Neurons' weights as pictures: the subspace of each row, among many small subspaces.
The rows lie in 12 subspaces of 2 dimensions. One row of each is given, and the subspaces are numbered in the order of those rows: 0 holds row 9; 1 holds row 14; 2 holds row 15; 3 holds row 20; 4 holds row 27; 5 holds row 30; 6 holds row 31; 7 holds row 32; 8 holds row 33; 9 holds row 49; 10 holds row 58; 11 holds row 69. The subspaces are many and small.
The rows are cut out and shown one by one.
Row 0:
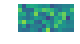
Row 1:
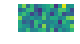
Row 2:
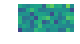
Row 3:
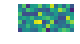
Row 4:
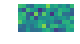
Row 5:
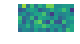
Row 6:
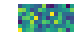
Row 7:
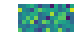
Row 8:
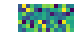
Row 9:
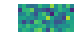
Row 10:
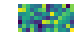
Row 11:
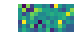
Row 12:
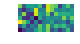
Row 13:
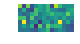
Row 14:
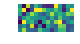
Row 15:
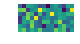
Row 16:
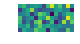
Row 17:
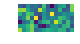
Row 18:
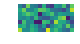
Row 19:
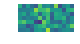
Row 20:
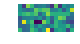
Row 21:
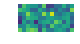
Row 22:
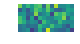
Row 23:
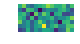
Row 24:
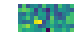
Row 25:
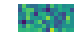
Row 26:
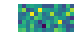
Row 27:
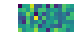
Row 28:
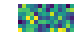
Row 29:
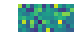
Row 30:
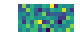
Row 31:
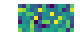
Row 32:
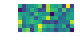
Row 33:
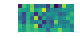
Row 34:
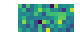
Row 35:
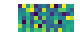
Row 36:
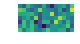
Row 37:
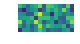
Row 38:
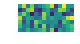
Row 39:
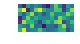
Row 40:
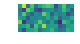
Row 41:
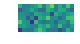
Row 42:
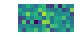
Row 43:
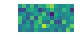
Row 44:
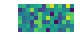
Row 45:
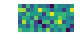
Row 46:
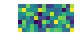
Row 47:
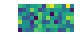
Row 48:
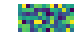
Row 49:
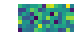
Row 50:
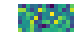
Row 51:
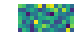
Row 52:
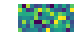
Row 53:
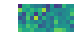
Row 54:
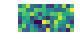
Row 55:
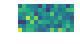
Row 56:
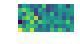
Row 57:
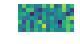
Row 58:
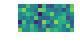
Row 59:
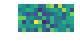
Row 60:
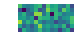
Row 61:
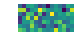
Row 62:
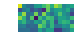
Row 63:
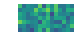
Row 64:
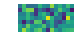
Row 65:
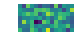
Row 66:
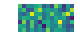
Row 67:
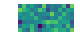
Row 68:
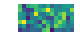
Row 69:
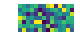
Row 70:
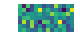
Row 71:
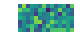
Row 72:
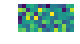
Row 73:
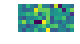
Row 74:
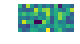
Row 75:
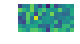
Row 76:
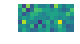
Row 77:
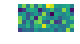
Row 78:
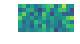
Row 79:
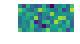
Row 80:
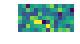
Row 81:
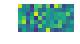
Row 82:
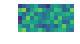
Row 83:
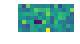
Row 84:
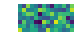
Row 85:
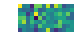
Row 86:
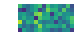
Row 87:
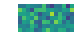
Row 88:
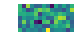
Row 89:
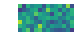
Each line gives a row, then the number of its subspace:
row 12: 9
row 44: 9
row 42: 11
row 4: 4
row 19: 11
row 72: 2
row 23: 4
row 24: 3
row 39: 1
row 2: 9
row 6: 9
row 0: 0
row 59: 11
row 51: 3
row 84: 10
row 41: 0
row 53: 8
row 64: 0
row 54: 7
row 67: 7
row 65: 3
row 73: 11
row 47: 9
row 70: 2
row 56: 9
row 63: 11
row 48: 3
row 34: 5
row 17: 6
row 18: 10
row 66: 4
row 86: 10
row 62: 8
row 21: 11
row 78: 8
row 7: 0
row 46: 10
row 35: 8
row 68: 0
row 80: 7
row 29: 2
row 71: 7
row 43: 5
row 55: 0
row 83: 3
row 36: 6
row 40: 1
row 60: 10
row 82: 1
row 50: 6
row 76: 1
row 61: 2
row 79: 6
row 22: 5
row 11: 1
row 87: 9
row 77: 5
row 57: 4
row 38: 8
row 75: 2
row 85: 4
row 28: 0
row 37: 10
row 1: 8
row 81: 4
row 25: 0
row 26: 4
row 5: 5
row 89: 7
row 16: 9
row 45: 5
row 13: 1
